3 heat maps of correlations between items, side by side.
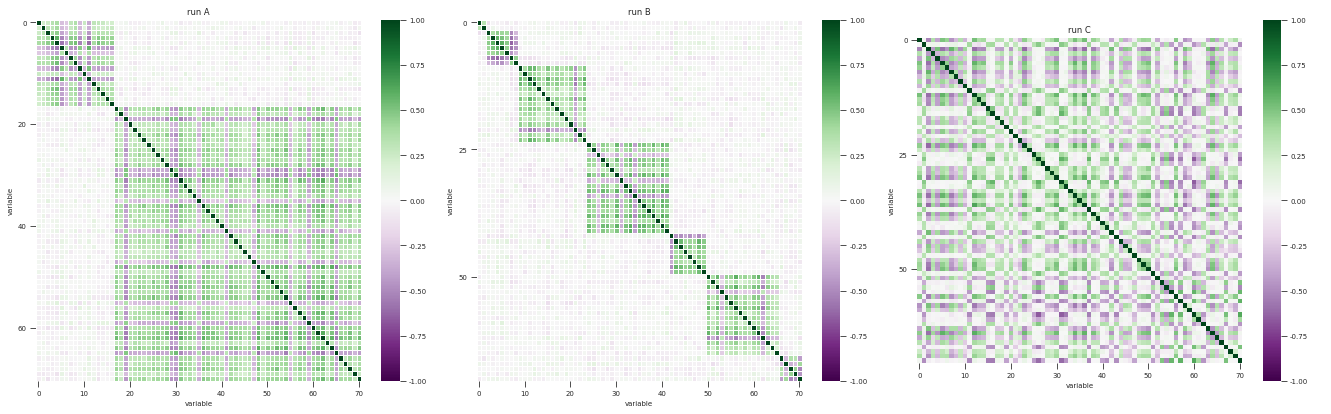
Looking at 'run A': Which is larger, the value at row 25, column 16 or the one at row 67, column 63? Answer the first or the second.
the second
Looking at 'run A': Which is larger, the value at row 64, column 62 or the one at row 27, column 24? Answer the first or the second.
the first
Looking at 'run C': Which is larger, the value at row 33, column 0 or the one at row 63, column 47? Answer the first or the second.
the first
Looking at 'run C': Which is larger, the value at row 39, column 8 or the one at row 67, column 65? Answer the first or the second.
the second
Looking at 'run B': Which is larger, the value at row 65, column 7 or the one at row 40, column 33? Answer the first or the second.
the second
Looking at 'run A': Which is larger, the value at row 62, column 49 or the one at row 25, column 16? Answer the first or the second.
the first
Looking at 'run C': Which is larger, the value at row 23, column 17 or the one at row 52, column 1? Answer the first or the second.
the first
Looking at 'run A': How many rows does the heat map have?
71
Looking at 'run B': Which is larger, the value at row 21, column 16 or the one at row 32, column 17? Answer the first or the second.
the second
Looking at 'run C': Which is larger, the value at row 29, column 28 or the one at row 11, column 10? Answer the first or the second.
the first
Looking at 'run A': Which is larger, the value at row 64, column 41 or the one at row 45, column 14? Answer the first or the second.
the second
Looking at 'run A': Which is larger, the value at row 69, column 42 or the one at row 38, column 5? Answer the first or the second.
the first
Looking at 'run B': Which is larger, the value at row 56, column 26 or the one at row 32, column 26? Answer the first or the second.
the first
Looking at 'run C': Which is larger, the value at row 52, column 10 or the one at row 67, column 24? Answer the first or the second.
the first
